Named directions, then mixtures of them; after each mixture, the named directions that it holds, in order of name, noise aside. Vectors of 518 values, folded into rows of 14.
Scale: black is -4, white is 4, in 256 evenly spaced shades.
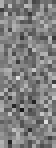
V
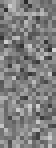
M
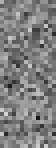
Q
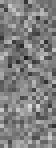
M, Q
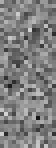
Q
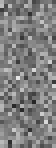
V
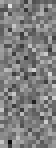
M, V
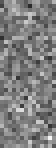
M, V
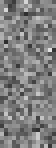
M, Q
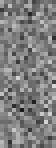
V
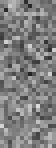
M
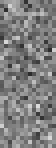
M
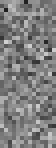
M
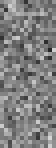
M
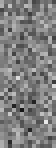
V
